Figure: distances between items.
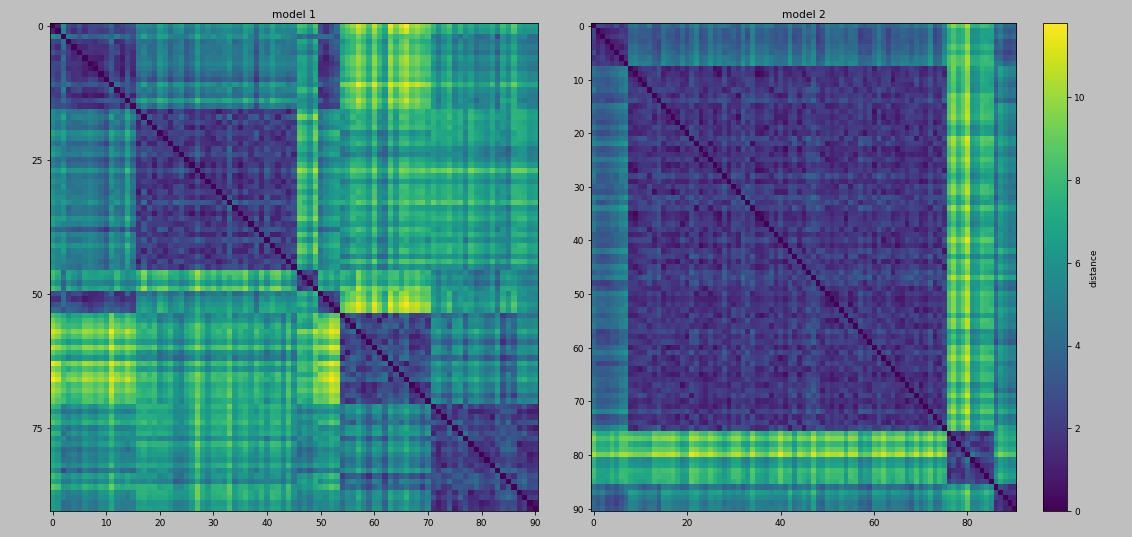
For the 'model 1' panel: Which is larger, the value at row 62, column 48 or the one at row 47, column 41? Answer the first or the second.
the second
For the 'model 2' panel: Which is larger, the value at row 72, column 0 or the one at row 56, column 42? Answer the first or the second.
the first
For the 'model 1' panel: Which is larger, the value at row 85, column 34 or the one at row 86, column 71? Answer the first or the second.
the first
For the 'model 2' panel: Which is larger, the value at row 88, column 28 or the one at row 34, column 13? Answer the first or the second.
the first
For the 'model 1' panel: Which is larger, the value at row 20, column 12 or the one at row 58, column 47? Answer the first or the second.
the second
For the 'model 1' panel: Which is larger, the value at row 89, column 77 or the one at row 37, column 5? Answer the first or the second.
the second
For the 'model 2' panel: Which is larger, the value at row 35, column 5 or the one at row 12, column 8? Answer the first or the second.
the first
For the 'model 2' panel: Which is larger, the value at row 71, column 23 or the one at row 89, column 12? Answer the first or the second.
the second
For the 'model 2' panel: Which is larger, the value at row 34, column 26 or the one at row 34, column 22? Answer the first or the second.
the first
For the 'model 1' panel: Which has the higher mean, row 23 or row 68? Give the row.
68
